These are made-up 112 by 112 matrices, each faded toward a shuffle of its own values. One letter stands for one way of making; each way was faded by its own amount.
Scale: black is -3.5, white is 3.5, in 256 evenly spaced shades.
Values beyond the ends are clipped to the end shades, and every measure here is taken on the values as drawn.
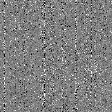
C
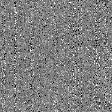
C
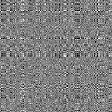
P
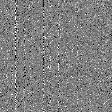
C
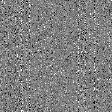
C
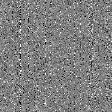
C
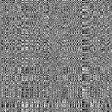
P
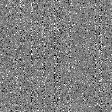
C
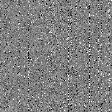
C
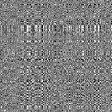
P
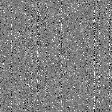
C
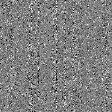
C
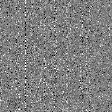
C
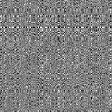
P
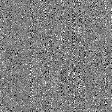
C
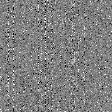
C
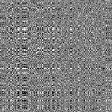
P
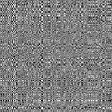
P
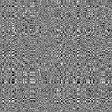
P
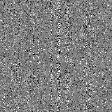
C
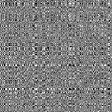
P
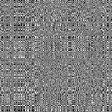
P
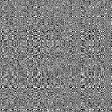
P
